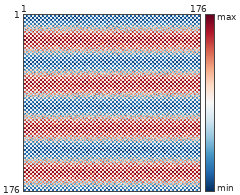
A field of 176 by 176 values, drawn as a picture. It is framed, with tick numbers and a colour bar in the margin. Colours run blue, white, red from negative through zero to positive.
Slope: none. Stripes: horizontal, repeating 4 times. Seam: none. Odd rows or columns: none. Average level on the scale: 50%.
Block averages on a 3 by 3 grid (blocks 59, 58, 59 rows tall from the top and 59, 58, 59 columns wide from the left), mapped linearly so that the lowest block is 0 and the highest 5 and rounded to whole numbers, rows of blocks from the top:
000 / 555 / 222
